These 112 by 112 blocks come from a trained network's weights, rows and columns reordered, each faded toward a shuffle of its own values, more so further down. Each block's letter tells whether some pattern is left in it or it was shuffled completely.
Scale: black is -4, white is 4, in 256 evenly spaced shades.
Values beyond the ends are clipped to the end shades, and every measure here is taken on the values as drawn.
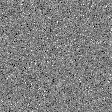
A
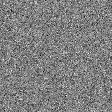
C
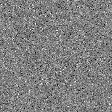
C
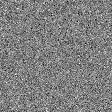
A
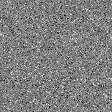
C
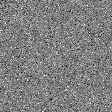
A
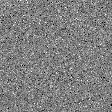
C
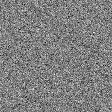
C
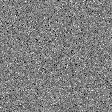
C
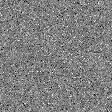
A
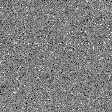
C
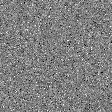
A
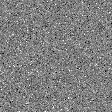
A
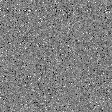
C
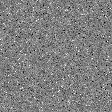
A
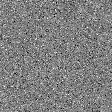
A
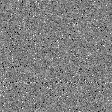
C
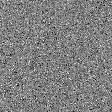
A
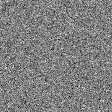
A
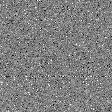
C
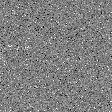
A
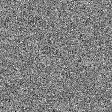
C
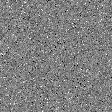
A
